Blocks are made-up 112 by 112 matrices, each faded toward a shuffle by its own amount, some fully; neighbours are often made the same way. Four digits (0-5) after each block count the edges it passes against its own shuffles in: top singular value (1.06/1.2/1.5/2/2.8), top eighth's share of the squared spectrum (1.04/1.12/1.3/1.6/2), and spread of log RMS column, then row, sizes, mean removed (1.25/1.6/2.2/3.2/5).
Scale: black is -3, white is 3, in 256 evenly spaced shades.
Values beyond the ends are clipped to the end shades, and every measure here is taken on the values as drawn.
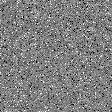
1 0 0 0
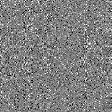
4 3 2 2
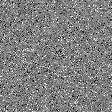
2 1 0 0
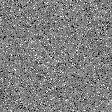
1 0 0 0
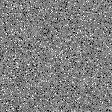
2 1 0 0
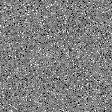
3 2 1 0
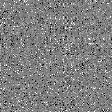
4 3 2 1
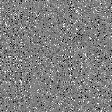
4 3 2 1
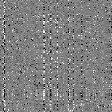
5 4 3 2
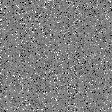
3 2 1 0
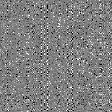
5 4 3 2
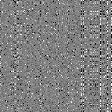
5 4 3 2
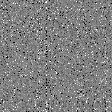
4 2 2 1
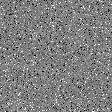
0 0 0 0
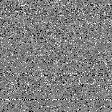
2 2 0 3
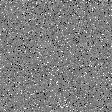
0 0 0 0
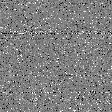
2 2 0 2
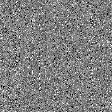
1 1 3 0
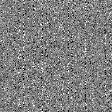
1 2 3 0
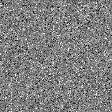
0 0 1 0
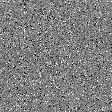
1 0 1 0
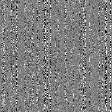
2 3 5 0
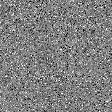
2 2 0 1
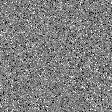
1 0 0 0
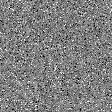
1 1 0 0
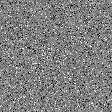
0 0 0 0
